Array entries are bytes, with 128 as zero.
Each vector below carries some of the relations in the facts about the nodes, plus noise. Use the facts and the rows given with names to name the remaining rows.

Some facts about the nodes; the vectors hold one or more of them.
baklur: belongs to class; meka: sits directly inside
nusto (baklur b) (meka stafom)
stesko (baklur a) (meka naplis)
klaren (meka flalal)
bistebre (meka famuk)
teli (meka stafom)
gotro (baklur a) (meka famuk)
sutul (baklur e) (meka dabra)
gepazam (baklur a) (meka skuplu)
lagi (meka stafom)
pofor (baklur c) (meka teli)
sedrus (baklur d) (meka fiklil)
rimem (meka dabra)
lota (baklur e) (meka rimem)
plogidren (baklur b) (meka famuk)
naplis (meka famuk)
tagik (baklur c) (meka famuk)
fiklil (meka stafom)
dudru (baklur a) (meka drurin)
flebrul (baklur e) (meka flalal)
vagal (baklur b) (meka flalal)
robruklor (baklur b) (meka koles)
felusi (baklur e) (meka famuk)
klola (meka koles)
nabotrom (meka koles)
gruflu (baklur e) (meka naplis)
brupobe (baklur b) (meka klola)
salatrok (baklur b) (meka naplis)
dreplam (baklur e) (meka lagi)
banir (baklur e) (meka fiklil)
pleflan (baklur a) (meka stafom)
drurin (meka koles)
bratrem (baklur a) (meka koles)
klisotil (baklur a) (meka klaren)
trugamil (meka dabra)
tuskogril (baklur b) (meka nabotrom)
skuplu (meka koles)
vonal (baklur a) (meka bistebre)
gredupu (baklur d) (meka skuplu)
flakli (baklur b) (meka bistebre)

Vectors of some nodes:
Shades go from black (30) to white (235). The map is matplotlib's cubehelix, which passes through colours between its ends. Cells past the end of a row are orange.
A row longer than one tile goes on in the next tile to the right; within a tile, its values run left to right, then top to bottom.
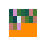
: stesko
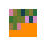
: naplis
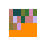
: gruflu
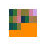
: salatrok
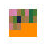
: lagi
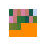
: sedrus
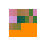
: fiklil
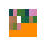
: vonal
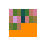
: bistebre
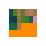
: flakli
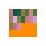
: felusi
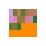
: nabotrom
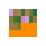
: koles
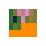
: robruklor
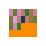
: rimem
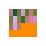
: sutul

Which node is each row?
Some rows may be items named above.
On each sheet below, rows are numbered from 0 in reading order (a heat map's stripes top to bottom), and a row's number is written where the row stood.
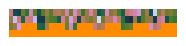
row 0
gruflu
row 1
flakli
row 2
rimem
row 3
flebrul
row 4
nusto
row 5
pleflan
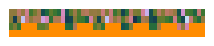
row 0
gredupu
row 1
tagik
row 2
flakli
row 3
gredupu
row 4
salatrok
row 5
plogidren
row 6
gotro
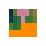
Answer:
vagal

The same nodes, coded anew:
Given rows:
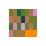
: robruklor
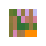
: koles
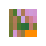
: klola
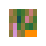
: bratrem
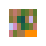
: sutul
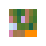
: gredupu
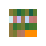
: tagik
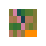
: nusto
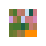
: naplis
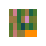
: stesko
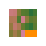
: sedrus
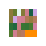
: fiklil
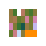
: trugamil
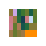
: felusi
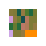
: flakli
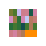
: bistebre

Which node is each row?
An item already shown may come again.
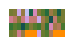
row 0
famuk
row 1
flakli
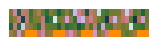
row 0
vagal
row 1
vonal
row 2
bistebre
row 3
dreplam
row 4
banir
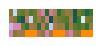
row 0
flebrul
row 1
vagal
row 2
vonal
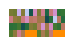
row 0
famuk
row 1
klisotil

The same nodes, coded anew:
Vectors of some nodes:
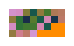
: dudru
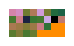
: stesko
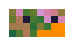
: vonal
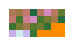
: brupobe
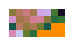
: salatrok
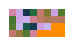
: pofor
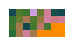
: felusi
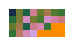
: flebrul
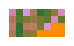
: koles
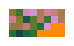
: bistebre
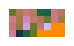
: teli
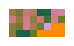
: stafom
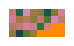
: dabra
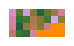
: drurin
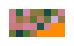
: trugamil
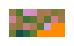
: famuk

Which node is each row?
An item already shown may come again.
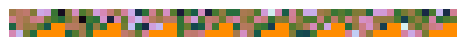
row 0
salatrok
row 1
vonal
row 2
pofor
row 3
dreplam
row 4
flakli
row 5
naplis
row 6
vagal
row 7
gredupu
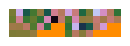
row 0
pleflan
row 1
tagik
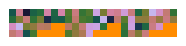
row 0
sedrus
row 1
klisotil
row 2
tagik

